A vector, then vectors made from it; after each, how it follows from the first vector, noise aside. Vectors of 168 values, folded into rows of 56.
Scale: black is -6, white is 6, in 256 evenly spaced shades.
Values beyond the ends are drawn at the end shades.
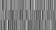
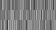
negated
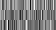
scaled up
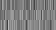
negated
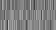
negated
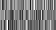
scaled up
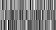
scaled up
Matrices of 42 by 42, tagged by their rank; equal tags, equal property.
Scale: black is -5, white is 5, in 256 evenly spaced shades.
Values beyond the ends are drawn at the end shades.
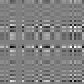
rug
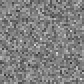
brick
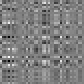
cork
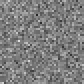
brick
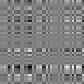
rug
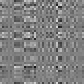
cork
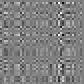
cork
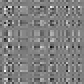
cork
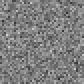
brick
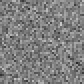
brick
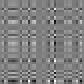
rug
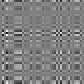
rug
